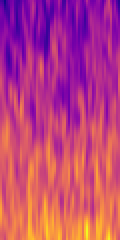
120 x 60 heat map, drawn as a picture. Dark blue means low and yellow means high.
Grain: streaks running down. Slope: up to the bottom. Lone odd cells: none.
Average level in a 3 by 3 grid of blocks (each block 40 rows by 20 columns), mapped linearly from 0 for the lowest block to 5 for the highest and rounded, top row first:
001
323
555
